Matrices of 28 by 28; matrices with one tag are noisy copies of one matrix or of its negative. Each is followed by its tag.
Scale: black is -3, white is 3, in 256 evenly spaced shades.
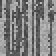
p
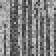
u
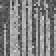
u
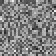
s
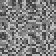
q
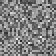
s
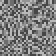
s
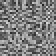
q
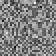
s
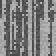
p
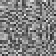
q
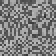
s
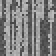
p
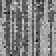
p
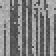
u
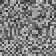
s
